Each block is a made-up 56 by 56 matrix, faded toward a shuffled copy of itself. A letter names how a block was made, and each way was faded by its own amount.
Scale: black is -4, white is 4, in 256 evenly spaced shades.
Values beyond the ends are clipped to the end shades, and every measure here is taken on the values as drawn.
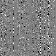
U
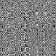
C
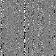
U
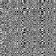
C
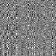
C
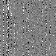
U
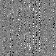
U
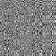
C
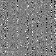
U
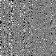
U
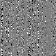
U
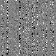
U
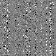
U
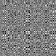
C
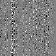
U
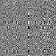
C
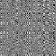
C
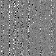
U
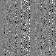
U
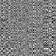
C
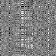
C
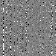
U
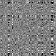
C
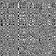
C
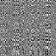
C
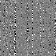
U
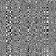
C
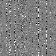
U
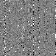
U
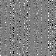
U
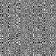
C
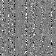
U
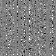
U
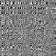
C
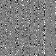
U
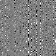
U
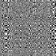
C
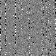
U
